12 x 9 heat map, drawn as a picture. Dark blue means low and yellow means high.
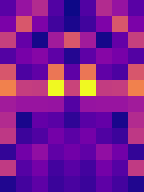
The ninth with the highest average is the centre. The bottom middle is the calmest part. The left and right halves mirror each other. The centre is the roughest part.
